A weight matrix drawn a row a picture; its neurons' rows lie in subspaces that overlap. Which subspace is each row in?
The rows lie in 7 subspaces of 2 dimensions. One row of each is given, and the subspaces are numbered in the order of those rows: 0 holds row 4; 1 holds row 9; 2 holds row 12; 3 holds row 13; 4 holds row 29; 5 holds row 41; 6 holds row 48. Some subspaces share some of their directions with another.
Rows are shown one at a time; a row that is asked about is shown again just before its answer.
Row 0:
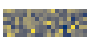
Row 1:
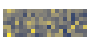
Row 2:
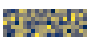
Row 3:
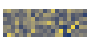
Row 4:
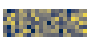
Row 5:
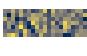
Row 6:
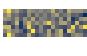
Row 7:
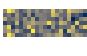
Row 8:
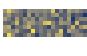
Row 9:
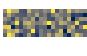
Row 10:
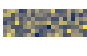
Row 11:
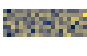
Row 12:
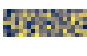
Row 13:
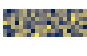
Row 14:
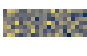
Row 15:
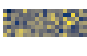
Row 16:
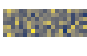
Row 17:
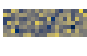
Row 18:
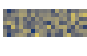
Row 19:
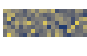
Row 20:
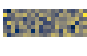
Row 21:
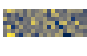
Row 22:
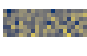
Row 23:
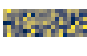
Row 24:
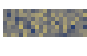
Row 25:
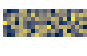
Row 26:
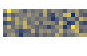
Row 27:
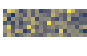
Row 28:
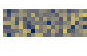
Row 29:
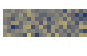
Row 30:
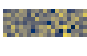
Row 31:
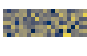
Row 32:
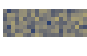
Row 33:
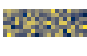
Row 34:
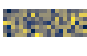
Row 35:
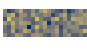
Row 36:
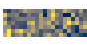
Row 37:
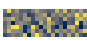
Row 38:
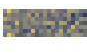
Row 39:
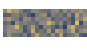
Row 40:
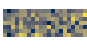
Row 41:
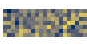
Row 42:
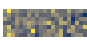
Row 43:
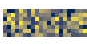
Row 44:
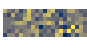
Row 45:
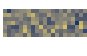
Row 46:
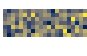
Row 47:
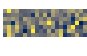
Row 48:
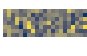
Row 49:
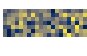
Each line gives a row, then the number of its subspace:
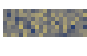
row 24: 6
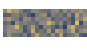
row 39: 4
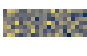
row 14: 1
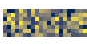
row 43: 0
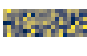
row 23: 1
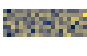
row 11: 3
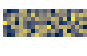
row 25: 3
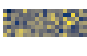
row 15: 5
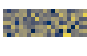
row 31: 2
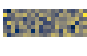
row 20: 3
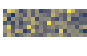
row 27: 0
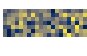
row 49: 5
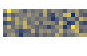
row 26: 5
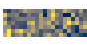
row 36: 5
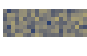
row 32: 0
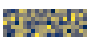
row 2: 3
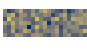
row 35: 0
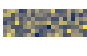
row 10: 3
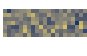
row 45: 4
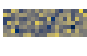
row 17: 3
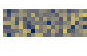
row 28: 6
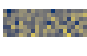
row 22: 1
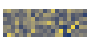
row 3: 2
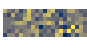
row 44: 2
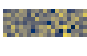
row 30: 2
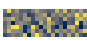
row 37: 4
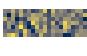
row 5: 6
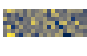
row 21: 6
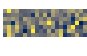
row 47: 4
